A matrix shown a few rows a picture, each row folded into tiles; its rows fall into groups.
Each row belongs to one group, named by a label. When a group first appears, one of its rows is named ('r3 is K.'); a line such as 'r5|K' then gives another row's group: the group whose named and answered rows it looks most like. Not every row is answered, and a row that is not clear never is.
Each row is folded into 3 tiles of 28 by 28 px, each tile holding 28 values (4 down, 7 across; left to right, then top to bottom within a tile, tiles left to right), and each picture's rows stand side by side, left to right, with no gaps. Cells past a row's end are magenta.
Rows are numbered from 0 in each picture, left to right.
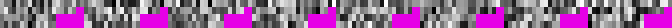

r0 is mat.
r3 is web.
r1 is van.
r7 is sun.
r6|sun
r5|sun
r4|van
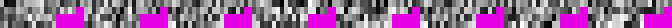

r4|mat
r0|web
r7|sun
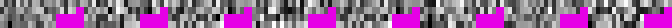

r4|van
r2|van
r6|mat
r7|sun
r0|web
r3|mat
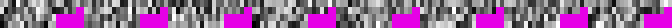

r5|sun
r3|sun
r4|web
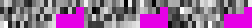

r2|web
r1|mat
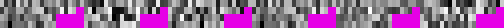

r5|van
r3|web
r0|web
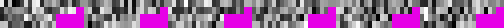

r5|mat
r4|mat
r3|van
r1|mat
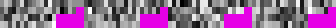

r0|van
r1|mat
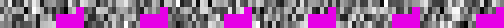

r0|web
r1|web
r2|web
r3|van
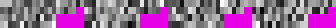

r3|van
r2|mat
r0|van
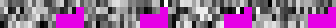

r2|sun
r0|sun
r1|web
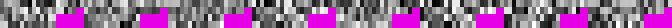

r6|sun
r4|mat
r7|web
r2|van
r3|web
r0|van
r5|web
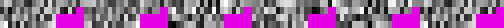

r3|web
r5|van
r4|mat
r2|mat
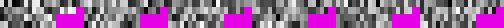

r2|van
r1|sun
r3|sun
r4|web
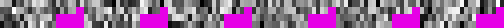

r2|mat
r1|van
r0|web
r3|web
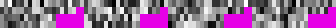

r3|mat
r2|sun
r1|van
